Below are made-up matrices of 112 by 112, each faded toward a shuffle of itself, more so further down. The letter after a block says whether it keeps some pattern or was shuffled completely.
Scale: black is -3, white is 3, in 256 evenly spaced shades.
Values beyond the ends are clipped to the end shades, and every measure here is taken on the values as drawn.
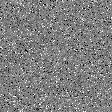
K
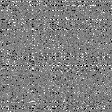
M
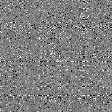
M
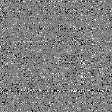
M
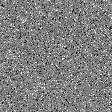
K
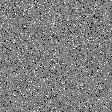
K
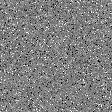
K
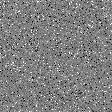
K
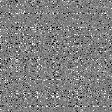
M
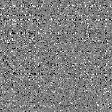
M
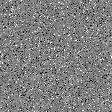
K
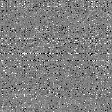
M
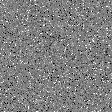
K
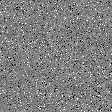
K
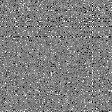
M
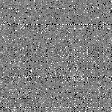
M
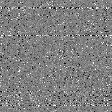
M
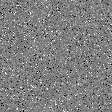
K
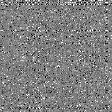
M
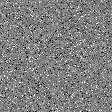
K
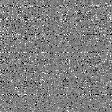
M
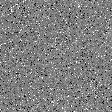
K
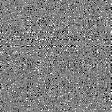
M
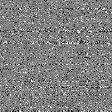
M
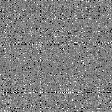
M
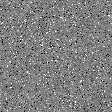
K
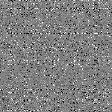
M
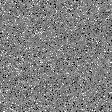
K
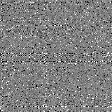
M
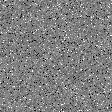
K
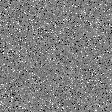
K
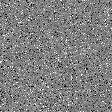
K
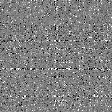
M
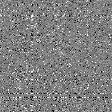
M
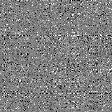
M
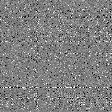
M
